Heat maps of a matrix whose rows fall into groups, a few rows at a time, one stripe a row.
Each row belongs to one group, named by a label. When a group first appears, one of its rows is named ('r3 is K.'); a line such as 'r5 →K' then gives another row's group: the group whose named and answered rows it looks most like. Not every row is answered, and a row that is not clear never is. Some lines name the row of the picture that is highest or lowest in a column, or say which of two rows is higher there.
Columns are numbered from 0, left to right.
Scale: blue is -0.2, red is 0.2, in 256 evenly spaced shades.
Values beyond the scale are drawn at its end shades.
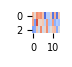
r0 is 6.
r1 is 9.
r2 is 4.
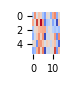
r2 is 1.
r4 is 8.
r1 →6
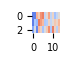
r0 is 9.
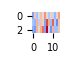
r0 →1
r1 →9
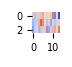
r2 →4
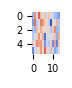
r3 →6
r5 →1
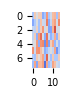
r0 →4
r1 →4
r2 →4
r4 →9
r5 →6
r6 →9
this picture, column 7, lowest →5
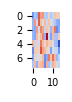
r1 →1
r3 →9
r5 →1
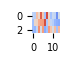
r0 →9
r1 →1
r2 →6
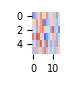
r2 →8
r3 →6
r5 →1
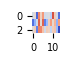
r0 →8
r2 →8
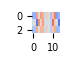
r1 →8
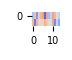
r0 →8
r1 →9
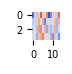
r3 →8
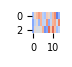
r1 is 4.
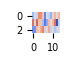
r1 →6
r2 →9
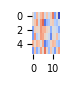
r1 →6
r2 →1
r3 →1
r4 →6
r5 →1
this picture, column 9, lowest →3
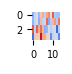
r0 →9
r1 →4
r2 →6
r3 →1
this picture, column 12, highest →3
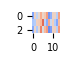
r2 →4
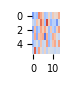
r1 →9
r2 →1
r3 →8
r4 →4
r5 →1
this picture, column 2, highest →1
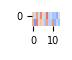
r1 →9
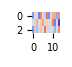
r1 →9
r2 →1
